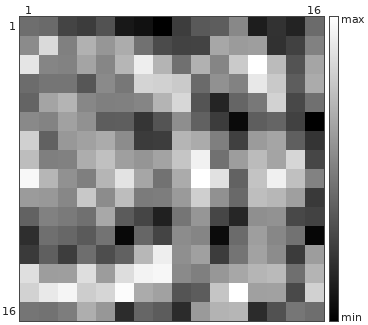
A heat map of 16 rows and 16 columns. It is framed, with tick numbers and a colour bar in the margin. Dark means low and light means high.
On average the colour sits 50% of the way up the scale. Rings spread out from the middle left. No single row or column stands out from its neighbours. Stripes running across repeat 3 times from top to bottom.
